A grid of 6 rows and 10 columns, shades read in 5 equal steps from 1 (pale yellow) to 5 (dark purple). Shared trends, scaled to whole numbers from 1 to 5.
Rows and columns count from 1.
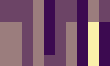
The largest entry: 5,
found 15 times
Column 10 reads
4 4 5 5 5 5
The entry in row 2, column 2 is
4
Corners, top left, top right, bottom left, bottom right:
4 4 3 5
